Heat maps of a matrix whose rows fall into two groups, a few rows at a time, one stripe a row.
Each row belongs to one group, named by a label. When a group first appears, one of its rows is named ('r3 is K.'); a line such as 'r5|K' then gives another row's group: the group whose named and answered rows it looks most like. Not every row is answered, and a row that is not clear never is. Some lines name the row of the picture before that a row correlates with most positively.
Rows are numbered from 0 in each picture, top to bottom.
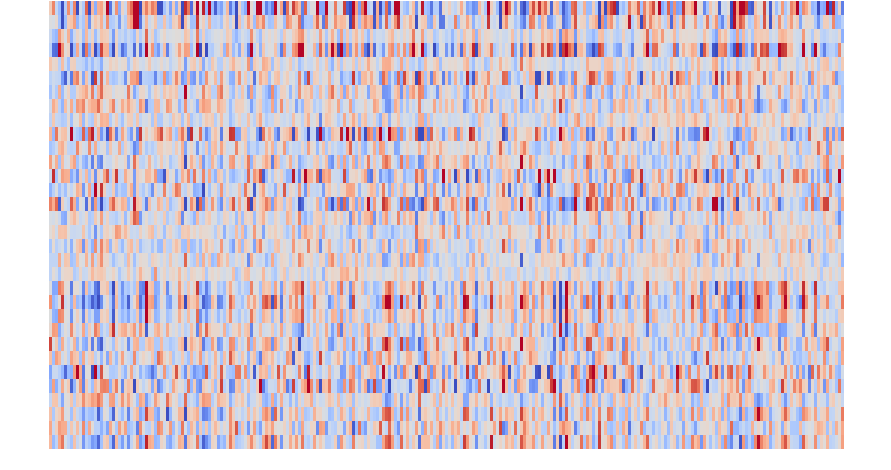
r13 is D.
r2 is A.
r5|D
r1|D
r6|A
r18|A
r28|A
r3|A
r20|A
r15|D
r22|A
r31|A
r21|A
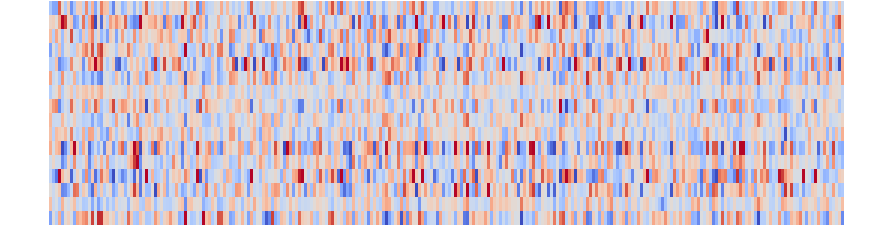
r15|A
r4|D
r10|D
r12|A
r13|D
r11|D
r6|A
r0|A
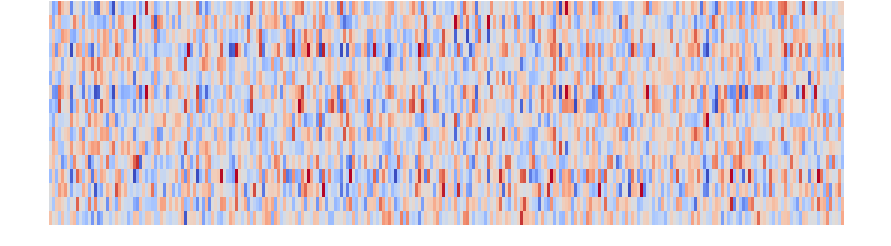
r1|D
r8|D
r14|D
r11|D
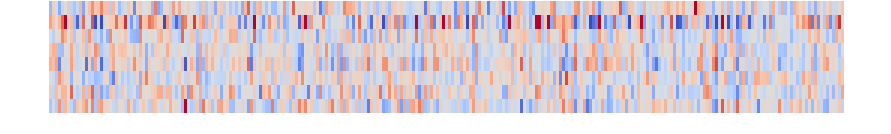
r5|A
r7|A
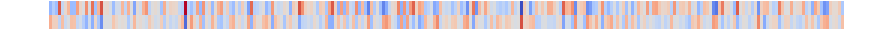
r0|A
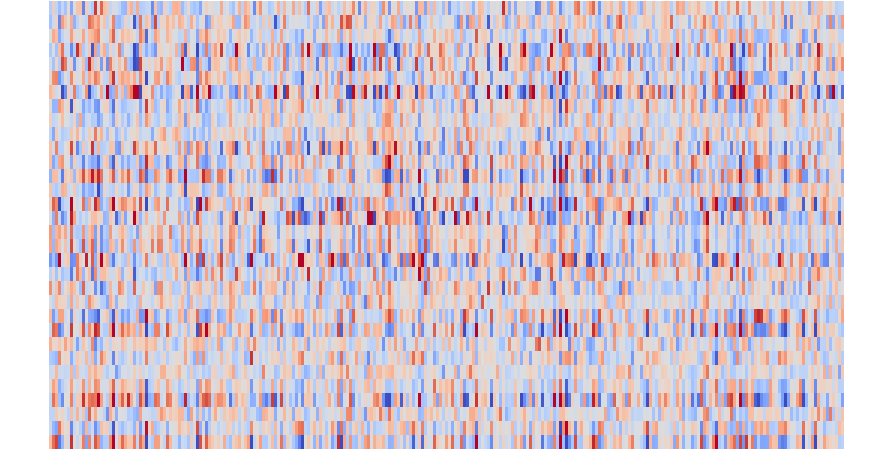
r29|D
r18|A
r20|D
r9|D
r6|D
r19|D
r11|A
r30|A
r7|A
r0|D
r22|A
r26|D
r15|D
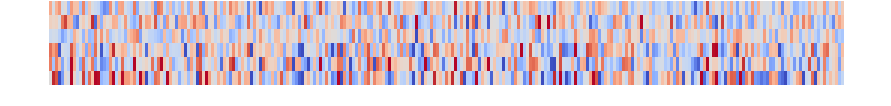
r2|D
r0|D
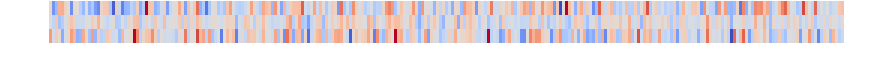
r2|D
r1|D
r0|A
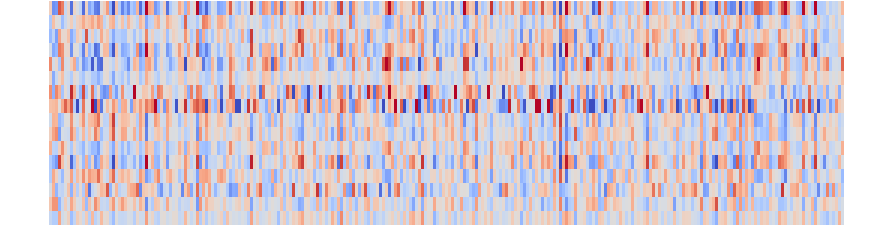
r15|A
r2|A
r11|A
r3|A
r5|A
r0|A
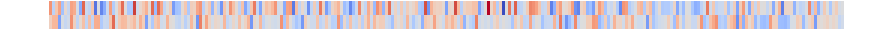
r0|D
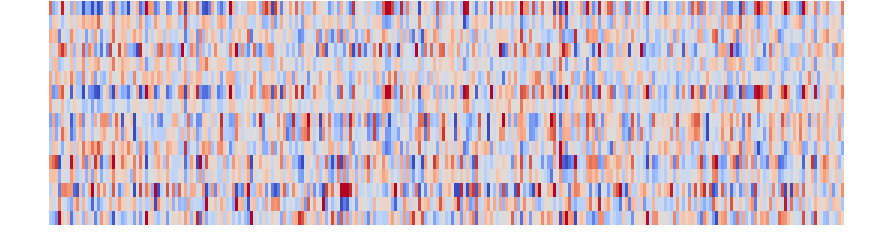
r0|A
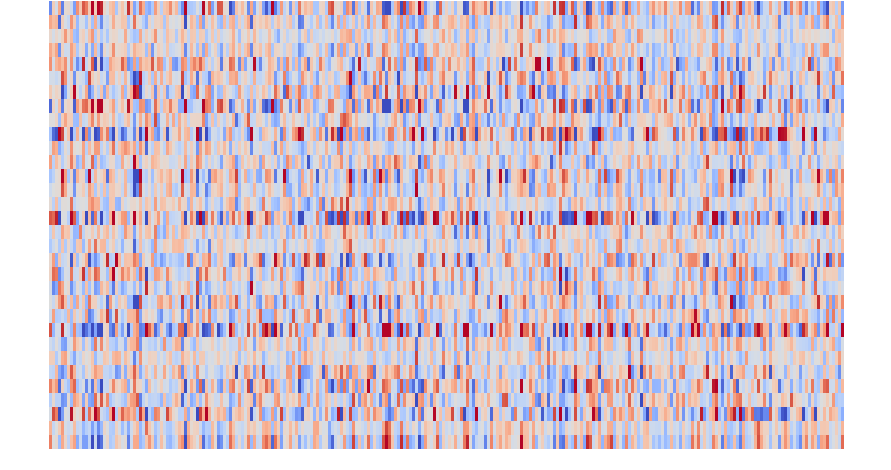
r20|A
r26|D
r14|D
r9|A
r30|A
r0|A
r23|A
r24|D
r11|D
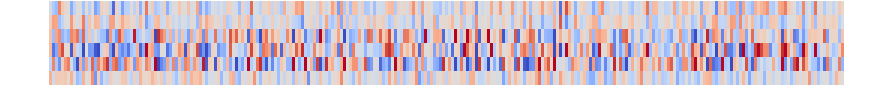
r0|A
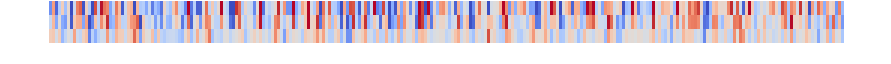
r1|D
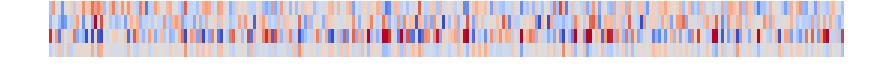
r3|A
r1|D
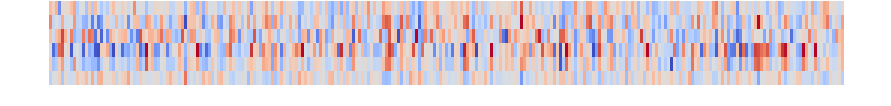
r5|A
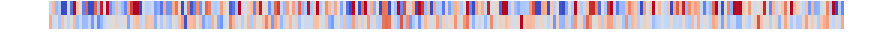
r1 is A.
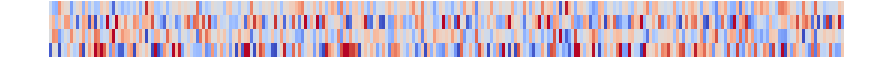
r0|A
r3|D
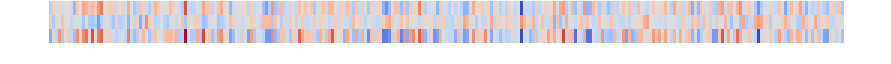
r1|A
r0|A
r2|A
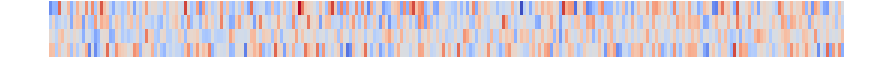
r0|A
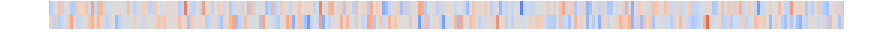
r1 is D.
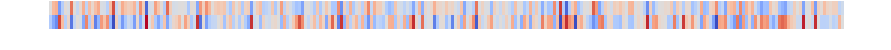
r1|A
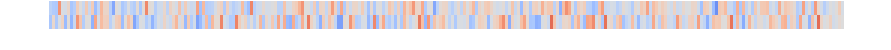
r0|A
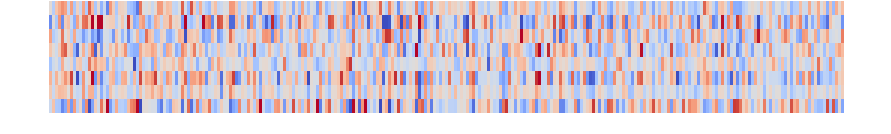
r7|D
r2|A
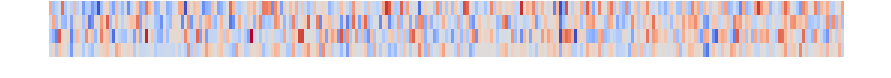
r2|A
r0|A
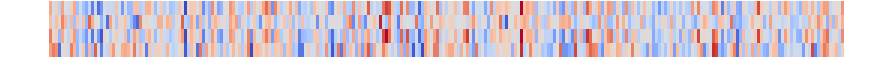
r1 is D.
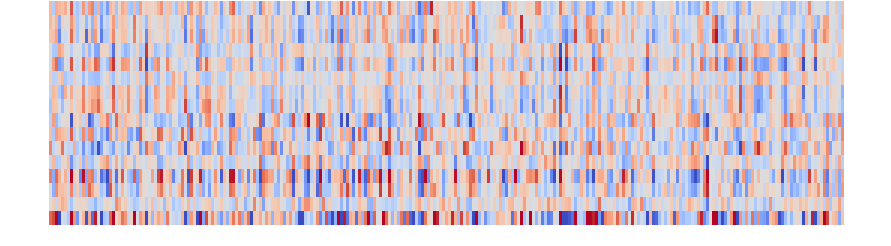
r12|D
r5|A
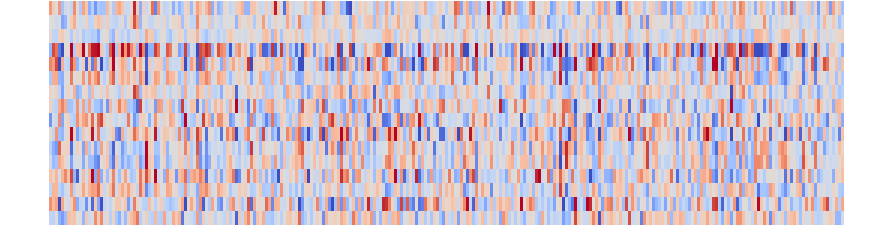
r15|D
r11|A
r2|A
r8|A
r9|D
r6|D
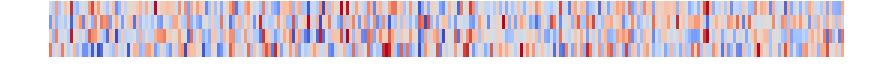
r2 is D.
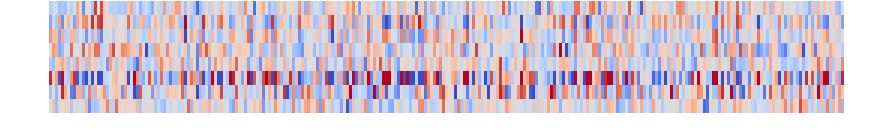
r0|D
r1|A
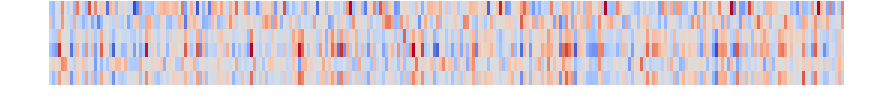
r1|A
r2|A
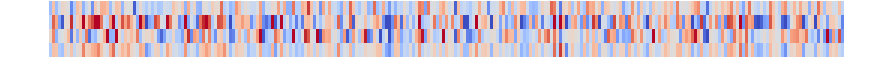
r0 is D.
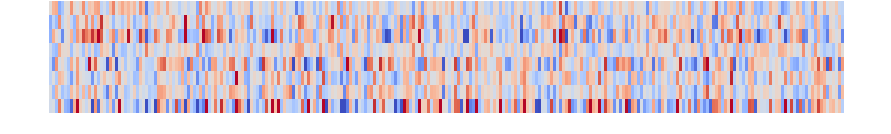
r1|A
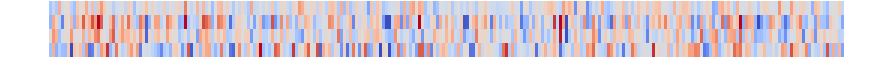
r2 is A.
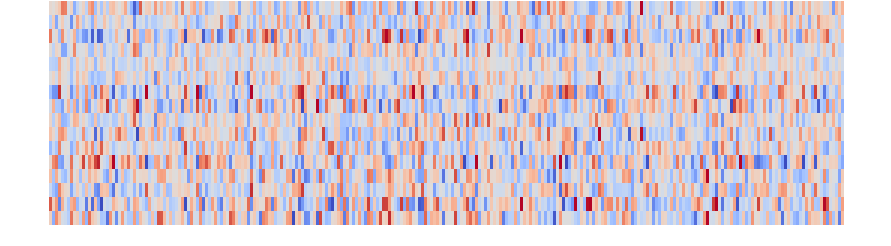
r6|A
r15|D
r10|A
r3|D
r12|D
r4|A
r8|D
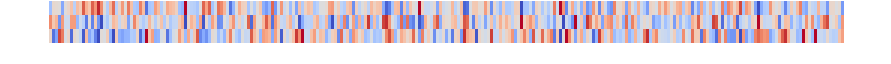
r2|A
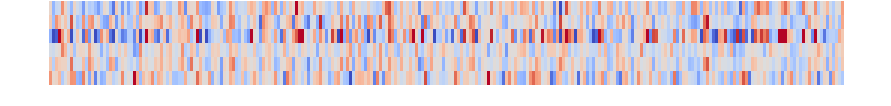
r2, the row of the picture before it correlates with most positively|2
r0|A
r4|D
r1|D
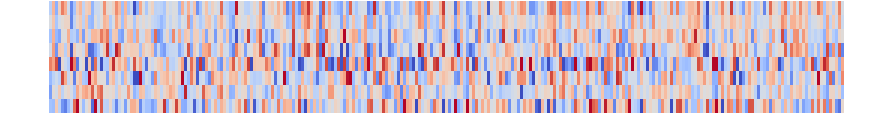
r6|A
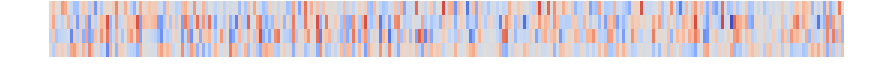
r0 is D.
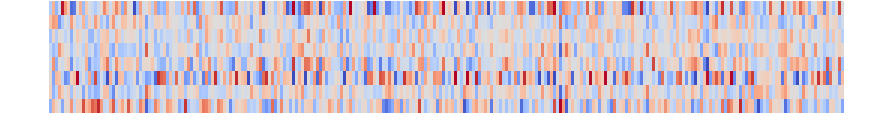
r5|D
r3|A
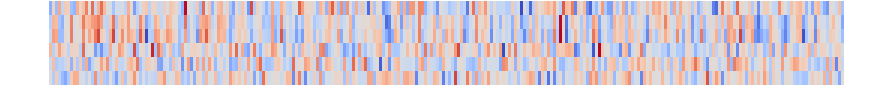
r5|D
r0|A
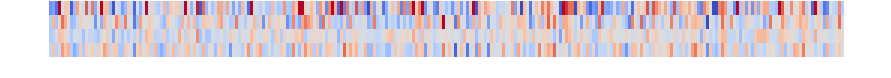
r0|A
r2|A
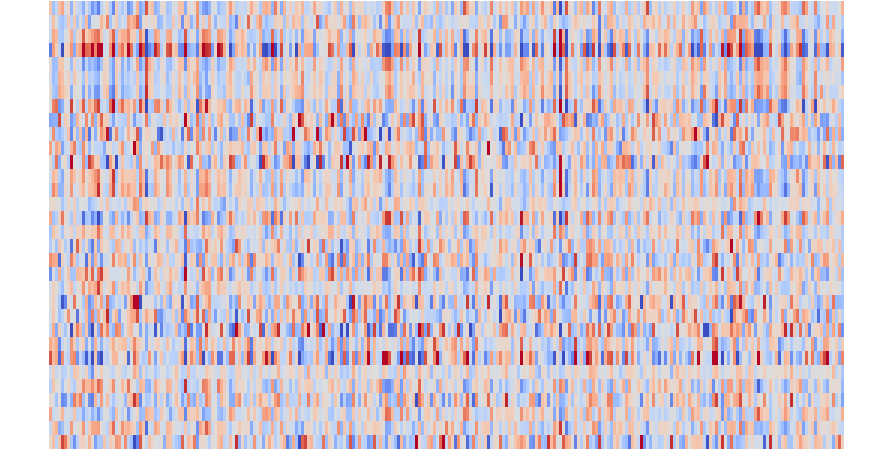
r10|D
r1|D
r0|A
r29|A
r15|A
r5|A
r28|D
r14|D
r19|A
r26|D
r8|A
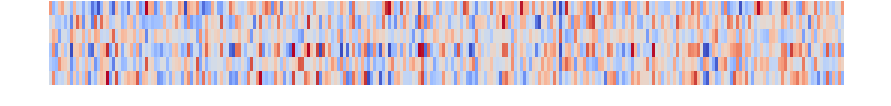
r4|A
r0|A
